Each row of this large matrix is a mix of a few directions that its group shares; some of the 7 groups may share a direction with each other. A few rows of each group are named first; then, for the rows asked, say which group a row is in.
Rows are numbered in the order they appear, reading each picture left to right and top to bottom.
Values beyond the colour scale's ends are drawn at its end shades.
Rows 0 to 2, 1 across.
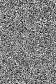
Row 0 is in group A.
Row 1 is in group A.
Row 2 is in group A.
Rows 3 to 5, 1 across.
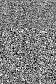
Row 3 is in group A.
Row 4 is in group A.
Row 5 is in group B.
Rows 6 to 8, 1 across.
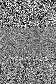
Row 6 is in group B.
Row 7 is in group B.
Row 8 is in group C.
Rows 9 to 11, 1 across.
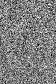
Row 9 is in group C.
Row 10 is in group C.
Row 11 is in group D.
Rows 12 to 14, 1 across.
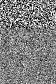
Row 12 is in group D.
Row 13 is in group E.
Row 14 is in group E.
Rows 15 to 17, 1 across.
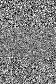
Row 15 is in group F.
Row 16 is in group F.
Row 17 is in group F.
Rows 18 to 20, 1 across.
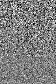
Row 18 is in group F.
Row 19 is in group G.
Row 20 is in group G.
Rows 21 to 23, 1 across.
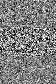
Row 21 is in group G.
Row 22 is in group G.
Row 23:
A
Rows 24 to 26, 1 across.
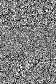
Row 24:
G
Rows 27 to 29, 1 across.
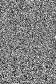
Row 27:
E
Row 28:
D
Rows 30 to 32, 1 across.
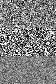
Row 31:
G
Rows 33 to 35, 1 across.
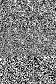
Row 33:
D
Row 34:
B
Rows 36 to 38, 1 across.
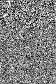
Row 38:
E
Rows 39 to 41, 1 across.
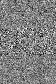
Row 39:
B
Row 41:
B
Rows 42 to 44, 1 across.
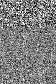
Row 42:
B
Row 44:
B
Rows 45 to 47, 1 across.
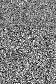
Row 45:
A
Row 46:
D
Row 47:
G
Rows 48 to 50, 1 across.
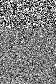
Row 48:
F
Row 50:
D
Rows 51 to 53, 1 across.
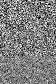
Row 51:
C
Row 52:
A
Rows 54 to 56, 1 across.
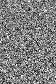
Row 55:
G
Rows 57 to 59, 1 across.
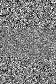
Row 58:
B
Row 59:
F
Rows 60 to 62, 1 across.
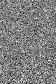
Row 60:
D
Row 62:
C
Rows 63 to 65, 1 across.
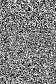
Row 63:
D
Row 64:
C
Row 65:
D
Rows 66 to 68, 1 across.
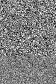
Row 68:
B
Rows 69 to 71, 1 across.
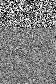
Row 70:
D
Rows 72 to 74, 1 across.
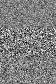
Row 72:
A
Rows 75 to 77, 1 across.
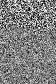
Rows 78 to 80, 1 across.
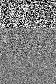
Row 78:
E
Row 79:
A
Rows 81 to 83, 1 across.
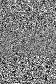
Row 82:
A
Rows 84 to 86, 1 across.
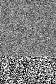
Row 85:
A
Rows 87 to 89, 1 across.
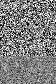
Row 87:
F
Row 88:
B
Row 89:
A
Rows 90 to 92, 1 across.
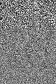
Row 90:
B
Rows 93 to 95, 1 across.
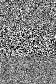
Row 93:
G
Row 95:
E
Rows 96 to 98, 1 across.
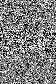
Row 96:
A
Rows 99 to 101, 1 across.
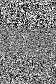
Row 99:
C
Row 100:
C
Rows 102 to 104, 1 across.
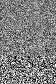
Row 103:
B
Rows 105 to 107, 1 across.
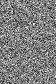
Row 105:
F
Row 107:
F
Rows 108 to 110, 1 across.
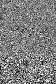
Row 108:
A
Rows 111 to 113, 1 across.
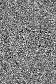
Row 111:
B
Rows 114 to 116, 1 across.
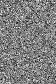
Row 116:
F
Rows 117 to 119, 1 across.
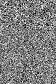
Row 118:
G
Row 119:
C
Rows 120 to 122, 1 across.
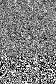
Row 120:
B
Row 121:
D
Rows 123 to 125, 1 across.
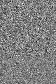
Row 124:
G
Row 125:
A
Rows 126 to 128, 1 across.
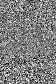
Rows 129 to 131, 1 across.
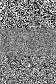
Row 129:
B
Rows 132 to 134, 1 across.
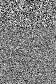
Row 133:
D
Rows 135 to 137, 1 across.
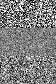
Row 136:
B
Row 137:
E
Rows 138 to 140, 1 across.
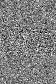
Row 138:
G
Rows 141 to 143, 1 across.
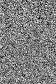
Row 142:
B
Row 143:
G
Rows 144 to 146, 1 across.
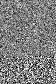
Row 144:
F
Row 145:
B
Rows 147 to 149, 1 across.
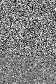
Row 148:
E
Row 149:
G
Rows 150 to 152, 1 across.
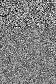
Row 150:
G
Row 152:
F
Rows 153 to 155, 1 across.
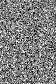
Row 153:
D
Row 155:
G
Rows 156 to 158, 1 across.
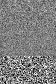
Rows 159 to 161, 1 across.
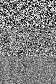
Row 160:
C
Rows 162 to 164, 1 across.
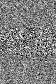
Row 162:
A
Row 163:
E
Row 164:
C
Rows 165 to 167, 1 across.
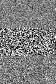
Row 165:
D
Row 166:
D
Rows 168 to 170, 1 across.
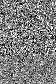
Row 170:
A
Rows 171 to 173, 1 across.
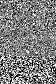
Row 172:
F
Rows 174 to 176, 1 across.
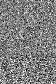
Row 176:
A
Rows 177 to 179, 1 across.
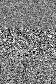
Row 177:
A
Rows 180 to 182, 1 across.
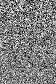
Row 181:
A
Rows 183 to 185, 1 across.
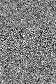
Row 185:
A
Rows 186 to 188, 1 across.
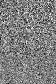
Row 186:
G
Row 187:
E
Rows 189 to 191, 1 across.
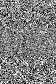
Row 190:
A
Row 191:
A
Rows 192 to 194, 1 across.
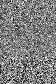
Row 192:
A
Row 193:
F
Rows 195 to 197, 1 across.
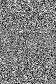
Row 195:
D
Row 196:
C
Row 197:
G
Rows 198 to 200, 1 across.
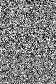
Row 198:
E
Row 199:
G
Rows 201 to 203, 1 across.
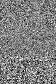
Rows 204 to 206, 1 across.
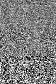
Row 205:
B
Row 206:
E
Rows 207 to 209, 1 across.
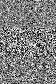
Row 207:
G
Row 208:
C
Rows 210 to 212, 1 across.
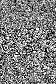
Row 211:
G
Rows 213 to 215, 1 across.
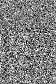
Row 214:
E
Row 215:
E
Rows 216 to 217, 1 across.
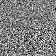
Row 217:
G
